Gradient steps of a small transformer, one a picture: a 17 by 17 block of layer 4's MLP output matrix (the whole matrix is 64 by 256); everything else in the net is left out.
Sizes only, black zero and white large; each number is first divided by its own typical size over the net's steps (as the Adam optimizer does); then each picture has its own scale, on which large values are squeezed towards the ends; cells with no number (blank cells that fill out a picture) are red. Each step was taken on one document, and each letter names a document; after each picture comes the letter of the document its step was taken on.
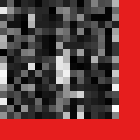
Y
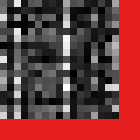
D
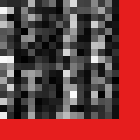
Y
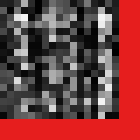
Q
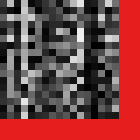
Q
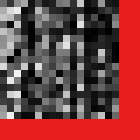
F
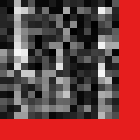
Q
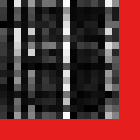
D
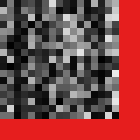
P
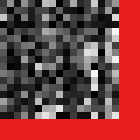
P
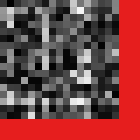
P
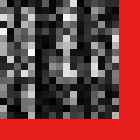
Y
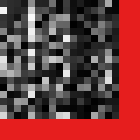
F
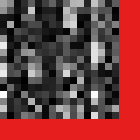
Y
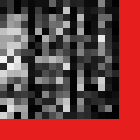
F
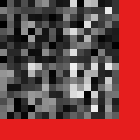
P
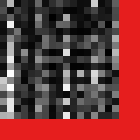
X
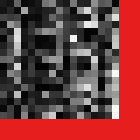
X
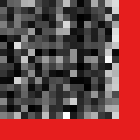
X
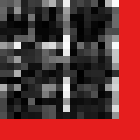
D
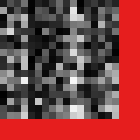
Q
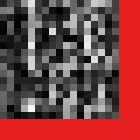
P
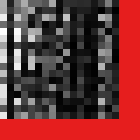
F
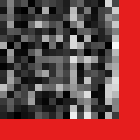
P
